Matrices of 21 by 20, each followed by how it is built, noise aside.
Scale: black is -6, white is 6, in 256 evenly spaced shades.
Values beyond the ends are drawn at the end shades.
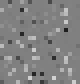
sparse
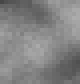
smooth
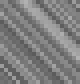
Toeplitz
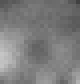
smooth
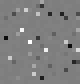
sparse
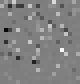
sparse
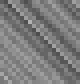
Toeplitz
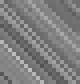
Toeplitz
